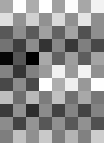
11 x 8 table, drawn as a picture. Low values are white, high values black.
Stripes running across repeat 2 times from top to bottom. In the middle left lies a patch that is higher than the rest. The ninth with the highest average is the middle left.
